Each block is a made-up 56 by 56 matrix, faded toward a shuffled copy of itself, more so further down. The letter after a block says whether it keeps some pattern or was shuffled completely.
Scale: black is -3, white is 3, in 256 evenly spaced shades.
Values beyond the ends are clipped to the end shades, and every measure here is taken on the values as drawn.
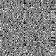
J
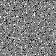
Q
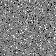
Q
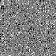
J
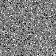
Q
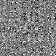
J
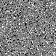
Q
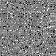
J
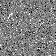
Q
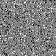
J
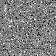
Q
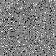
J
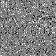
J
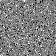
Q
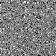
J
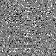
J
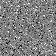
Q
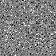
J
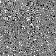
J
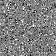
J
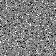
Q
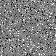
Q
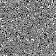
J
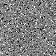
Q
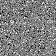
Q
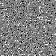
J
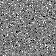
Q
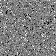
Q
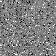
J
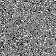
J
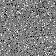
Q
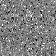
J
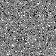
J
